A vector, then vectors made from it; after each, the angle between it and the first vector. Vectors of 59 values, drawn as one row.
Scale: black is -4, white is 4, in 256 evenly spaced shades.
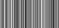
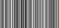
nearly parallel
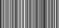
orthogonal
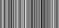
nearly opposite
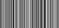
partly opposed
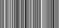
nearly parallel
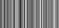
partly opposed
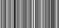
partly aligned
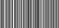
partly aligned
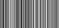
partly aligned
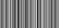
partly aligned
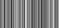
nearly opposite
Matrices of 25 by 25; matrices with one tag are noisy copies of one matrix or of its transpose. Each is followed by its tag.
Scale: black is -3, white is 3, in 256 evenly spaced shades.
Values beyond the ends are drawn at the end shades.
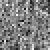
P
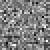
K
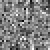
P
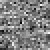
P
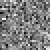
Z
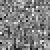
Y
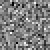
K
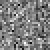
K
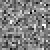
K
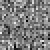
Y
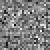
K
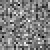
K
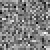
Z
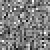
Y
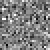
Z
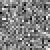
Z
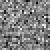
K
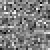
P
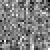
P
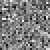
Z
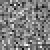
K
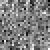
P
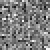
Z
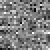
P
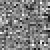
Y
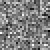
Y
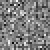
K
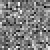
Z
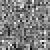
Y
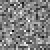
K
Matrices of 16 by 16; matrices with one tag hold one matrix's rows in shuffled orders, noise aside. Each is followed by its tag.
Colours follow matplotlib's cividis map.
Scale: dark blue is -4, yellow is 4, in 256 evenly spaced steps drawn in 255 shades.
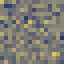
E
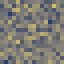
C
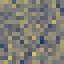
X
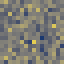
X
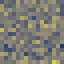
E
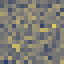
C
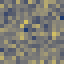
E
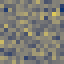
E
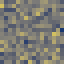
E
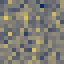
X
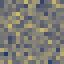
C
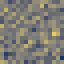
E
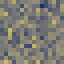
X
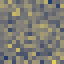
C
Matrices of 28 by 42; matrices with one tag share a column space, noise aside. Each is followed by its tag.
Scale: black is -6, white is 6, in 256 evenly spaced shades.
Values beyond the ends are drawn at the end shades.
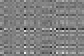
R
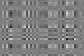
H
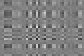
H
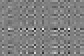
R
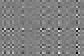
R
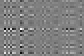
R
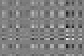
H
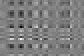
H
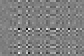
R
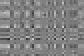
H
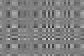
H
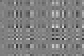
H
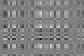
H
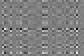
R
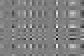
H
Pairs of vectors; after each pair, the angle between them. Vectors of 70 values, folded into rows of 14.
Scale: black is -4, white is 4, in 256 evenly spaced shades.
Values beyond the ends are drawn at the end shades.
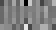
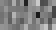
partly aligned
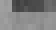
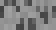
orthogonal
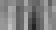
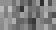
partly aligned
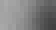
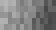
nearly parallel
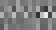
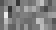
orthogonal
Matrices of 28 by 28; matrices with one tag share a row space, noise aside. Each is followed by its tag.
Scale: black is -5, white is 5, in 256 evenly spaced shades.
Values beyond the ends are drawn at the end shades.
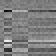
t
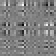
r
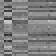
t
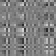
r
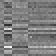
t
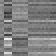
t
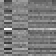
t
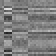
t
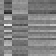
t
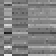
t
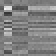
t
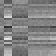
t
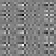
r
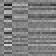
t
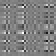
r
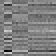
t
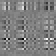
r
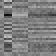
t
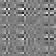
r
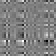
r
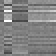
t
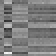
t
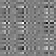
r
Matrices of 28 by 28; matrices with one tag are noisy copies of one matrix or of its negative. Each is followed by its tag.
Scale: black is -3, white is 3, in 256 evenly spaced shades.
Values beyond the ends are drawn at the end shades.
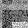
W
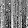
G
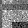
W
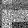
W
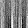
G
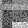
W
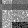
W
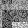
W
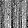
G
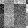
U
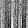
G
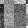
U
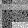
W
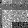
W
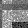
W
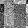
U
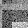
W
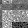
W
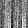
G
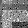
W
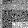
W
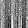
G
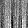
G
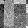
U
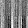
G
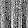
G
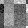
U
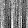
G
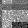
W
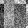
U
